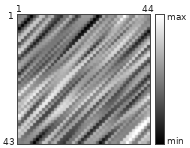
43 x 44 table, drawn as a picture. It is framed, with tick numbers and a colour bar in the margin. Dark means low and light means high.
Slope: none. Grain: diagonal, up to the right. Odd rows or columns: none. Mirror symmetry: none.
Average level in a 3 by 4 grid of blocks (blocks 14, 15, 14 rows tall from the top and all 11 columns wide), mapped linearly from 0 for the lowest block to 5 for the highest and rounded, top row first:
1034 / 3542 / 3215
